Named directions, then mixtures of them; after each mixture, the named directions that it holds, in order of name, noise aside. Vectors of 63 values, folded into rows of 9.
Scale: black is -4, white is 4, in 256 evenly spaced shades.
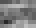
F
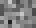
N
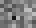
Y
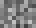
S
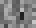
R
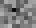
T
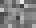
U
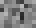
R, U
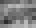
F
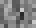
R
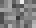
R, U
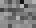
U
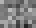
F, S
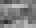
F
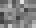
F, R, U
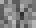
R, S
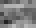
F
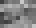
F, U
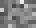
U, Y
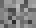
S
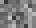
R, S, Y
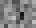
R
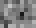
F, R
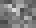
F, N, T
